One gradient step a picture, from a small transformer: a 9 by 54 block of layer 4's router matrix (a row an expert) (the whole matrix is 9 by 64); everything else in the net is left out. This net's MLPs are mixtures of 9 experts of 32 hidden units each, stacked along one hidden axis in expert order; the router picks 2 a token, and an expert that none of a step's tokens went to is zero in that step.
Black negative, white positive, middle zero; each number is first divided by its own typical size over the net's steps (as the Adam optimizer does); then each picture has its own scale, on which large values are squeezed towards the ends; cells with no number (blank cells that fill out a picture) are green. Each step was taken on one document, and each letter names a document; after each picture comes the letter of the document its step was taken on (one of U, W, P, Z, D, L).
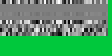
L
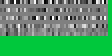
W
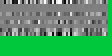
L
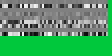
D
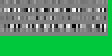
W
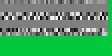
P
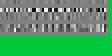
W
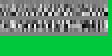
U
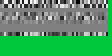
D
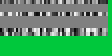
P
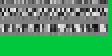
U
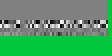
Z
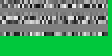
D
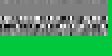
Z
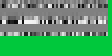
D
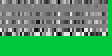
L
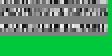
U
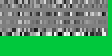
L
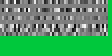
W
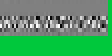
Z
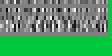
W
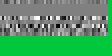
Z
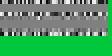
P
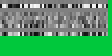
D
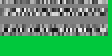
U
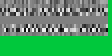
U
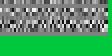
U
